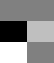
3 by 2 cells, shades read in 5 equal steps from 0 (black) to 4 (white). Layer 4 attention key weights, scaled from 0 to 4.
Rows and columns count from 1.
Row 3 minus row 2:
4 -1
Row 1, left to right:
2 2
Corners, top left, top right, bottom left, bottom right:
2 2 4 2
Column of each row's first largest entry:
1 2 1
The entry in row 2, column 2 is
3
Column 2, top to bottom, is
2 3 2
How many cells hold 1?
0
